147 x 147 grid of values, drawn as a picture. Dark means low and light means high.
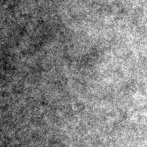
Slope: up to the right. Grain: blotchy. Stripes: none. Average level on the scale: 50%.
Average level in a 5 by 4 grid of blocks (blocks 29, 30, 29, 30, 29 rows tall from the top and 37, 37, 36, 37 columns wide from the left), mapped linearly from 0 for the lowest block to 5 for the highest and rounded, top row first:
0 1 3 4
0 1 3 5
0 2 3 5
1 2 4 5
1 2 4 5
